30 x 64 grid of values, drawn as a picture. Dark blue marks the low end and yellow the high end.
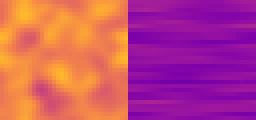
It is made of 1 by 2 panels. Panel 1,1: high, blotchy. Panel 1,2: low, streaked across, faint in contrast.
